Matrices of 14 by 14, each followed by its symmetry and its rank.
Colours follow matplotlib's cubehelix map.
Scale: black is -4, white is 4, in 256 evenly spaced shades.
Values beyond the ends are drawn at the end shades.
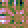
antisymmetric, rank two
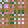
symmetric, rank two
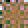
antisymmetric, rank two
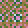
symmetric, rank two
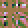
antisymmetric, rank two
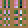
neither, rank one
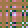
symmetric, rank one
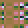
neither, rank one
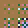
symmetric, rank one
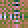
antisymmetric, rank two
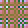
symmetric, rank one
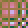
symmetric, rank one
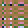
neither, rank one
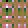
neither, rank one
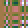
neither, rank one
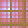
symmetric, rank one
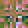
antisymmetric, rank two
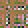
antisymmetric, rank two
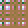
symmetric, rank one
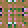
antisymmetric, rank two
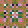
symmetric, rank two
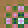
symmetric, rank one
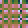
neither, rank one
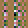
neither, rank one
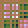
symmetric, rank one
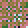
symmetric, rank two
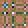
symmetric, rank two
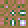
symmetric, rank two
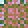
symmetric, rank two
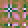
symmetric, rank two
